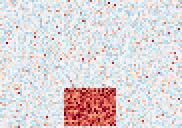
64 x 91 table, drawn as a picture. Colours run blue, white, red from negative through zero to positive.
The ninth with the highest average is the bottom middle. There are no regular stripes. An odd patch, higher than its surroundings, sits in the bottom middle. The values are skewed, with a long tail toward high values.
